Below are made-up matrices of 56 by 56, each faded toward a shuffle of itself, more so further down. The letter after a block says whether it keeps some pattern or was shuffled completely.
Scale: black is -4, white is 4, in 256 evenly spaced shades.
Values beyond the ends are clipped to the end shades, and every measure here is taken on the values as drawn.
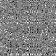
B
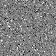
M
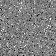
M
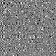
B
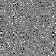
B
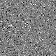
M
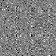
B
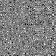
B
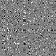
B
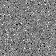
M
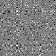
B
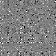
B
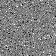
M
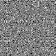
B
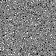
M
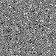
M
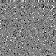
B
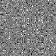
B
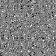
B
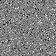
M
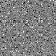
B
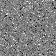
M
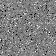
M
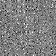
B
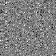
B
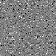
B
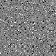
B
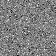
M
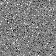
M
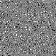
B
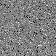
M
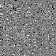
B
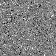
M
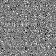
B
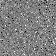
M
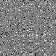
B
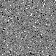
M
